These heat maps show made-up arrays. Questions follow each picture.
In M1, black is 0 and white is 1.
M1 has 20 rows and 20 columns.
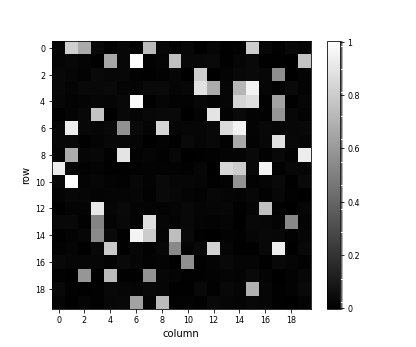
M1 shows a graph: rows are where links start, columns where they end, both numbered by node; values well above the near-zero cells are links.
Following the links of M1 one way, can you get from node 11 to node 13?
no
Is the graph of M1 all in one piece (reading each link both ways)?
yes
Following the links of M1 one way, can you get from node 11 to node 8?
no
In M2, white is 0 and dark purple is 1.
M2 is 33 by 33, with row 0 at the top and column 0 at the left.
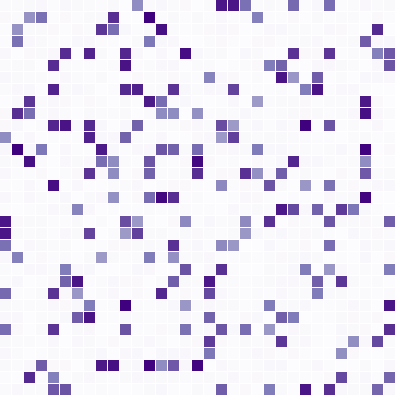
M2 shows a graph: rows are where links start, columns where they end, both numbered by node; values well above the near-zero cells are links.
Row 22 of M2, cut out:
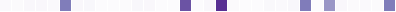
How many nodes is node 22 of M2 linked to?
6
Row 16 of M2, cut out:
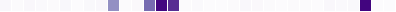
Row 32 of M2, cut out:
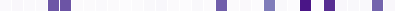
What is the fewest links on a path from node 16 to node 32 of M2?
4
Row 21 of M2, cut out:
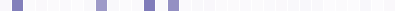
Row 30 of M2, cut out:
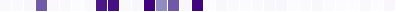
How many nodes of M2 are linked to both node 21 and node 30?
3
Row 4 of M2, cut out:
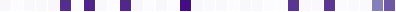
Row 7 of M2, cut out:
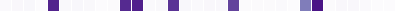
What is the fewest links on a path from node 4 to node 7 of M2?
1
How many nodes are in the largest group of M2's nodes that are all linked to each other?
4
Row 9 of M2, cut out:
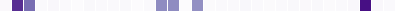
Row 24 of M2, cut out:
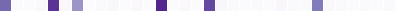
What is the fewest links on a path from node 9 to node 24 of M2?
2
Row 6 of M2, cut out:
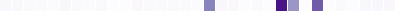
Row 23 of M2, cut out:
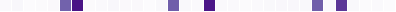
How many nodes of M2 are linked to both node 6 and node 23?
2
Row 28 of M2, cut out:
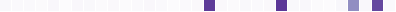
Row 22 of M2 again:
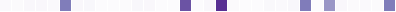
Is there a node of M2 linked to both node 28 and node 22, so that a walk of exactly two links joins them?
no
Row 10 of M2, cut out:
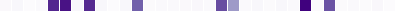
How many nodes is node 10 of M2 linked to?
8
